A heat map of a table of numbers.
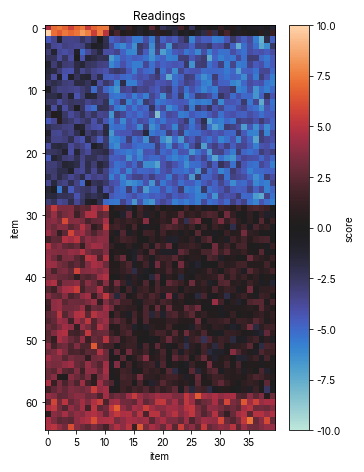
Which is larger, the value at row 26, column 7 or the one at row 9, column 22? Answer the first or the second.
the first
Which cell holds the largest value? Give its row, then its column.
1, 0
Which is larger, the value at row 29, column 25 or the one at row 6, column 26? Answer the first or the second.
the first
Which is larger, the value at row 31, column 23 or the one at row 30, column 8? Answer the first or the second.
the second
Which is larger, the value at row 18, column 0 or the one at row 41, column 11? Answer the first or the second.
the second
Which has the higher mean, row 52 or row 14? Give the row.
52
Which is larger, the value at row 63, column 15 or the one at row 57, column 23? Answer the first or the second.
the first
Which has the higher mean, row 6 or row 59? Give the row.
59
